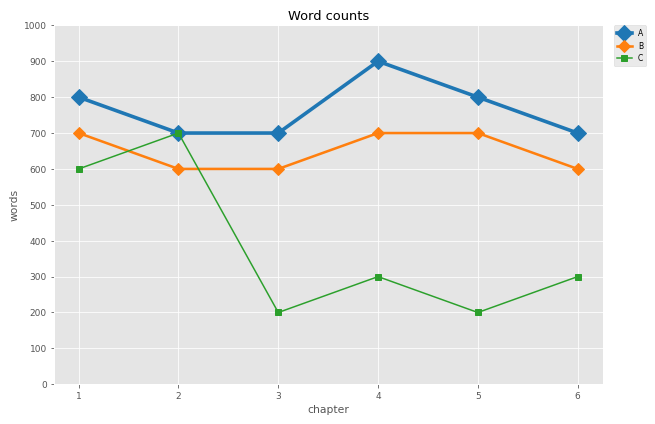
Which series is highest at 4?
A
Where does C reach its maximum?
2
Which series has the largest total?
A
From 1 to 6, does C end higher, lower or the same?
lower
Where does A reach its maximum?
4
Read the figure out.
Title: Word counts
x-axis: chapter, ticks 1 2 3 4 5 6
y-axis: words, ticks 0 100 200 300 400 500 600 700 800 900 1000
Legend: A, B, C
Values:
A: 800 700 700 900 800 700
B: 700 600 600 700 700 600
C: 600 700 200 300 200 300
